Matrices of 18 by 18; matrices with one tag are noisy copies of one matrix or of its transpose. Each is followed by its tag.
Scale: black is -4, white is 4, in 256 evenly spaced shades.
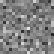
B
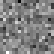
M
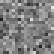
M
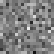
B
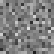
B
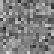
M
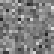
M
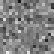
M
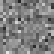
M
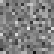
B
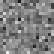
M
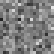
M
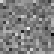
B
